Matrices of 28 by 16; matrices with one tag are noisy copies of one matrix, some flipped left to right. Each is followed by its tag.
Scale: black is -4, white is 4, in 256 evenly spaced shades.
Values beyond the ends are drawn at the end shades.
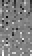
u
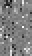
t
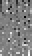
u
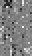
t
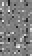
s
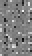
s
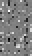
s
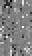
t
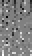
u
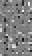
s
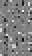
s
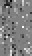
t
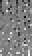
u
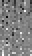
u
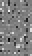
s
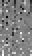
u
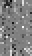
t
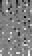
u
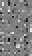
s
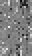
t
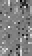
t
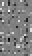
s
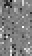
t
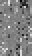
t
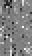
t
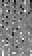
u
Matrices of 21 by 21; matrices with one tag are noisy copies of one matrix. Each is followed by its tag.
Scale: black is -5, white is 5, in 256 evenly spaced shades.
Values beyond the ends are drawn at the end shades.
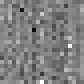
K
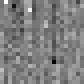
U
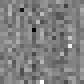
K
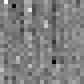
U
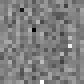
K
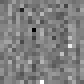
K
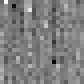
U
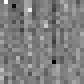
U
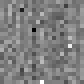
K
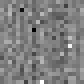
K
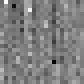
U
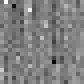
U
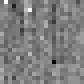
U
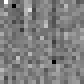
U
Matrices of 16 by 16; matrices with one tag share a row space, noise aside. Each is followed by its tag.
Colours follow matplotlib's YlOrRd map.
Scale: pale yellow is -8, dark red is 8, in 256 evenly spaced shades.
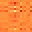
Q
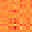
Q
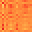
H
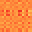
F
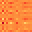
H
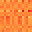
F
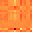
Q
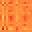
H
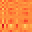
H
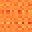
F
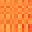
F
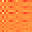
H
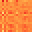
H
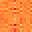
Q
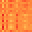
H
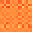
F
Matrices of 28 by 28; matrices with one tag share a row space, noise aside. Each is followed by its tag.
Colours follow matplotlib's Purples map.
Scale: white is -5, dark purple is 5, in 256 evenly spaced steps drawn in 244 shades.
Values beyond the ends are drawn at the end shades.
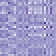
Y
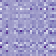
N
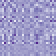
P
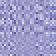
P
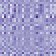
P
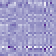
Y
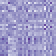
Y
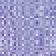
P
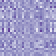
P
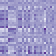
Y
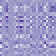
N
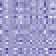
N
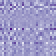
P
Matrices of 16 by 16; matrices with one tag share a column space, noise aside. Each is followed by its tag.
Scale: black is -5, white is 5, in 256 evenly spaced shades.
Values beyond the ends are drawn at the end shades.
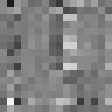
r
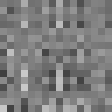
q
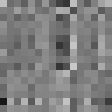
r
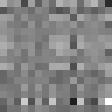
r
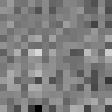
q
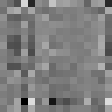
r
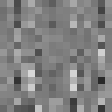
q
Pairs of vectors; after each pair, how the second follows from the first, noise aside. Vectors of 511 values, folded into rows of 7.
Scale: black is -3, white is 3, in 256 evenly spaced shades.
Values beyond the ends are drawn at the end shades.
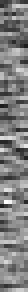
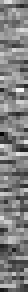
reversed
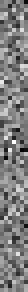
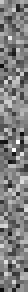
reversed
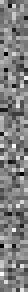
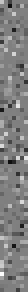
partly zeroed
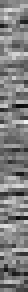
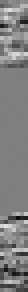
partly zeroed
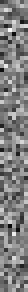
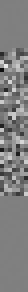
partly zeroed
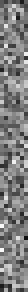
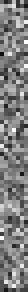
reversed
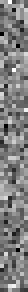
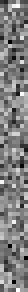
reversed
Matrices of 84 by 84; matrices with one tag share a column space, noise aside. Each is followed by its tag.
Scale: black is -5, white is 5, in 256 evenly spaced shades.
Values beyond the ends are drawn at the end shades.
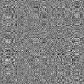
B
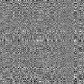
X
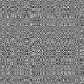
B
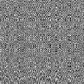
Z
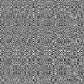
B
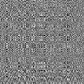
Z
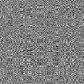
B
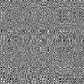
X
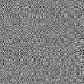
B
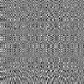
Z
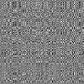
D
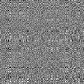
X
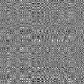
X
